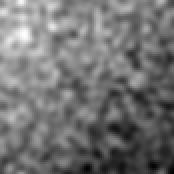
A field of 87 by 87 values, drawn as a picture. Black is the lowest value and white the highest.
Neither half mirrors the other. The ninth with the highest average is the top left. Values rise toward the top left. The values follow a bell shape. No regular stripes run through it. The texture is blotchy. The bottom right is the ninth with the lowest average.
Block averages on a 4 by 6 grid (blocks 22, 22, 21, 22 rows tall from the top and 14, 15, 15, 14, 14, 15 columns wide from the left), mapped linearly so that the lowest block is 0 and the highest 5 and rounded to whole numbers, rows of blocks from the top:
5 4 3 3 3 2
4 4 3 3 2 1
3 3 2 2 1 1
2 2 1 0 0 0
